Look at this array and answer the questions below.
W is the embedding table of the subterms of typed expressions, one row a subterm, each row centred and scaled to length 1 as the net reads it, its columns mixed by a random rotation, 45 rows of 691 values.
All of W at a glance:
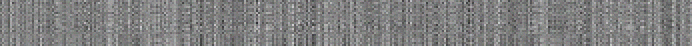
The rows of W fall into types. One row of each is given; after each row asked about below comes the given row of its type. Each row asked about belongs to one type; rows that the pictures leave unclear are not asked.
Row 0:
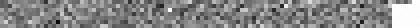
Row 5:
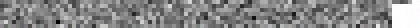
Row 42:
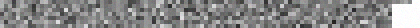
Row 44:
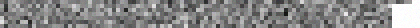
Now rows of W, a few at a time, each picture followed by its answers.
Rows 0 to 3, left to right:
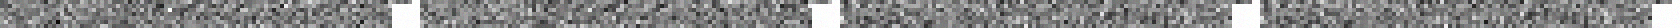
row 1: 0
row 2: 44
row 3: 44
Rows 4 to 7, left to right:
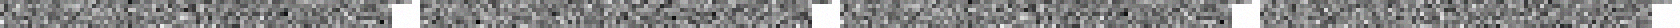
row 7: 42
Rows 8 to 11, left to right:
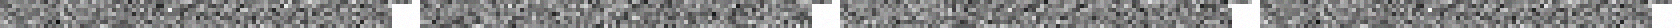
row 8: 0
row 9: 5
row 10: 0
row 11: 0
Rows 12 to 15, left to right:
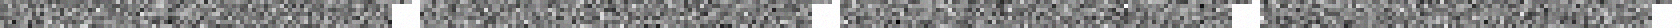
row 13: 42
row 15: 44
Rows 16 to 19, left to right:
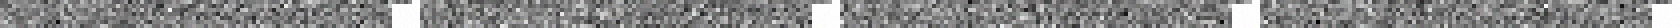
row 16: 0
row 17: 42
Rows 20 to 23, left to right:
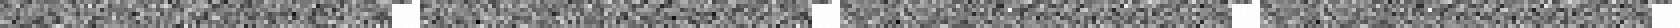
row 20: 5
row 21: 5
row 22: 0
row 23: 0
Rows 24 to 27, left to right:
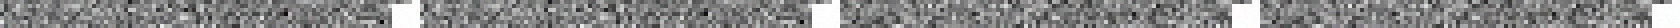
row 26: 5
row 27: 5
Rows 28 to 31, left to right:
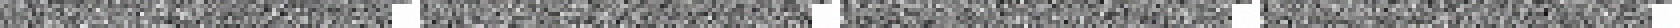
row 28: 42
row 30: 44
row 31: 44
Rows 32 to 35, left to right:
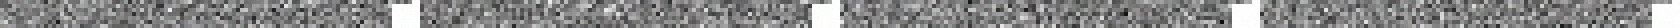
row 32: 0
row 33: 5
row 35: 42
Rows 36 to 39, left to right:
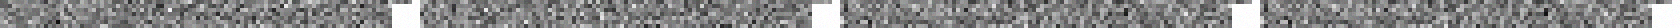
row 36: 0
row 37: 42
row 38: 44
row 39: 44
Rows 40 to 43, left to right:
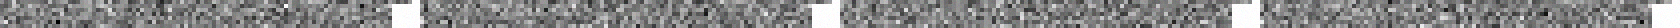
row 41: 44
